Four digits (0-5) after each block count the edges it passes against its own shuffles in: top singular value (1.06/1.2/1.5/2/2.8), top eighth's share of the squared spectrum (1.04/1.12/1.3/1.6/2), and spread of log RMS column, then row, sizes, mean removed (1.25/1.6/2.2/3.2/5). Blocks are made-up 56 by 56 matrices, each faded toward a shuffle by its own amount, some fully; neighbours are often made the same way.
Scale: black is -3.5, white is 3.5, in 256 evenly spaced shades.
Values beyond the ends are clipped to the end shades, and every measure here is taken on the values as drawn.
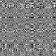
4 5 3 4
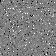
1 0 0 0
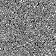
0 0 0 0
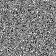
0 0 0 0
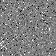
1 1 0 0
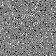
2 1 0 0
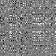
4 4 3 3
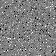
1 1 0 0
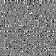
3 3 1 2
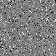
2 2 0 0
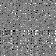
4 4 1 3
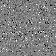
2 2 0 1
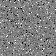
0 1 0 0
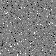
0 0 0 0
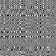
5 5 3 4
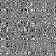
4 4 2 3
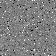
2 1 0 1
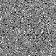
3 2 0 0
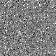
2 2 1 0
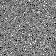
1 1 0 0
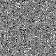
2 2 0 0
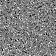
0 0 0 0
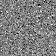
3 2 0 1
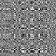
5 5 3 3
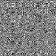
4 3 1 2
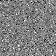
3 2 0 0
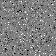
2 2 1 0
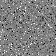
2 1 0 0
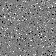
0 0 0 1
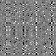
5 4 3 2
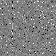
3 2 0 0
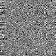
4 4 2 2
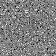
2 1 0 0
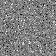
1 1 0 0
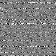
2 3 0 3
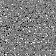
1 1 0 2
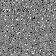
1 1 0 1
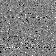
2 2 0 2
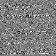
2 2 0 3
